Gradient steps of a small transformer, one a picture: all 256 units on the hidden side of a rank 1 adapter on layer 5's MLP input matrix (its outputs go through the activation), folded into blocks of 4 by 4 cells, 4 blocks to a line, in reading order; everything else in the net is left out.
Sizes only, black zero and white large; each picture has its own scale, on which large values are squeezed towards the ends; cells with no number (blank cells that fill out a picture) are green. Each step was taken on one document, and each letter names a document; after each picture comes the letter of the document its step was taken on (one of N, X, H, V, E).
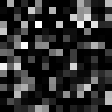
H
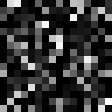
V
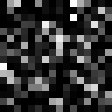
V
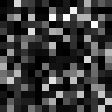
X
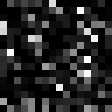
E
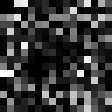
X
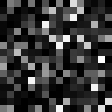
V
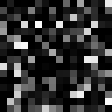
H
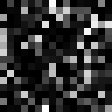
E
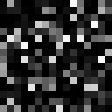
V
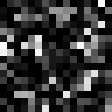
E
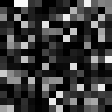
X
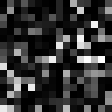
V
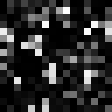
E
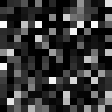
H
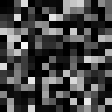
X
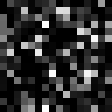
E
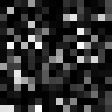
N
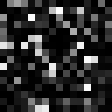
E
